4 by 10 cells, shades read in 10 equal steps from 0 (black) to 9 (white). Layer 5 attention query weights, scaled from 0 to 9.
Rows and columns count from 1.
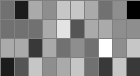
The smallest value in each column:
1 1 2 5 4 3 4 2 5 0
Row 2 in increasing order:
3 4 4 4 5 5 6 6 6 8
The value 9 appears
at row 3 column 8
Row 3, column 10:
7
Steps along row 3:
same down up down up down up down up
